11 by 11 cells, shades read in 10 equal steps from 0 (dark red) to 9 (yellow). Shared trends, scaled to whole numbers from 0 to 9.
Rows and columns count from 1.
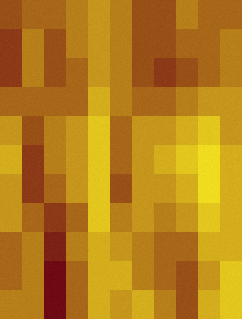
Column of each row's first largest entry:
5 5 5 5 5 10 10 5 5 11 11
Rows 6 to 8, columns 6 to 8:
4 6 7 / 3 6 6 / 5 6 5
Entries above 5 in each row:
1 1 1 3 8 8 8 6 4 4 5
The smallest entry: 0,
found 2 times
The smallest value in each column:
2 2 0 4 6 3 3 2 3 4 4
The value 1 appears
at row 9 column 3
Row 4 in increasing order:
4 4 4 4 4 4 5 5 6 6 7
